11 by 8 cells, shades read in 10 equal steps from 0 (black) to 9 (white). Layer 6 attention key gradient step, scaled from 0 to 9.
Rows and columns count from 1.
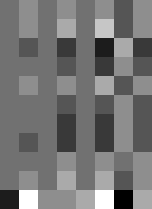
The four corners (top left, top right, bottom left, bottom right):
4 5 1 6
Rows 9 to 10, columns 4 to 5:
5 4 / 6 4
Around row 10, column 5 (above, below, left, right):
4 6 6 6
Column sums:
41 51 45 44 46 48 42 45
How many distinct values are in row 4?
4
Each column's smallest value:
1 3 4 2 4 1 0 2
